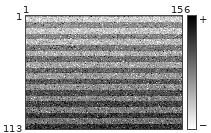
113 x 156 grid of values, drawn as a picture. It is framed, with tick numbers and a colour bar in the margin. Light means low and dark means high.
Slope: up to the bottom. Histogram: bell-shaped. Stripes: horizontal, repeating 10 times.
